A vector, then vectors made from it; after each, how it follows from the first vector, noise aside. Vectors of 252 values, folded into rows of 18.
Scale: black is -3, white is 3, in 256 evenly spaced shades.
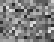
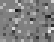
partly zeroed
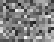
negated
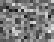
sign-scrambled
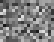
reversed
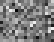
copied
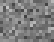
shrunk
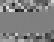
partly zeroed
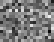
sign-scrambled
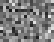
sign-scrambled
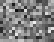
copied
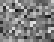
copied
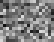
reversed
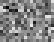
sign-scrambled
